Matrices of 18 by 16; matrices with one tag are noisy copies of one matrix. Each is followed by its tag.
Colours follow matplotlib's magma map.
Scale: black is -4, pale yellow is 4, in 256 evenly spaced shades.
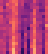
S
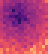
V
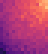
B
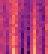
S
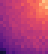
B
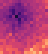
V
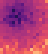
V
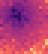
V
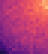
B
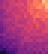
B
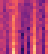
S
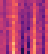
S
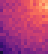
B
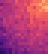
B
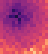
V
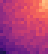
B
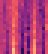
S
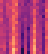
S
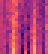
S
